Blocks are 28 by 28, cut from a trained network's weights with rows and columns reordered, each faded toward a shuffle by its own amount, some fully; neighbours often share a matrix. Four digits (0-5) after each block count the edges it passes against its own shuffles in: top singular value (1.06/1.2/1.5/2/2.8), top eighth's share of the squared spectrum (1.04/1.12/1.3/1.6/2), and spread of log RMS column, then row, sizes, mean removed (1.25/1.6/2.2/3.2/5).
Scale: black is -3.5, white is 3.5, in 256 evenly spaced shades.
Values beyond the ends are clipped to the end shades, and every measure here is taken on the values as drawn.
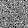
0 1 0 0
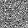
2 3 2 0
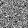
0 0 0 0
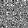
2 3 2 1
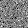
0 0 0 0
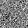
1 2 0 0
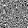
2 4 1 1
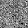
2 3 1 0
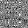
2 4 2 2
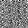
2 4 1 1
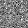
2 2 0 0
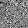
1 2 1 1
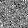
0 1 0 0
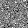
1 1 0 0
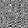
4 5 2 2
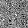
2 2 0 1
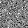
0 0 0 0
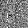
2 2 0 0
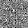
2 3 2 2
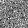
0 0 0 0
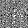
2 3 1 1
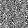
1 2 0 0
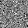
1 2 0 0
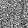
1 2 0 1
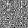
2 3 1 1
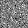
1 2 0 0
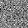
2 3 1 1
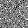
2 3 1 0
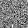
1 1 0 0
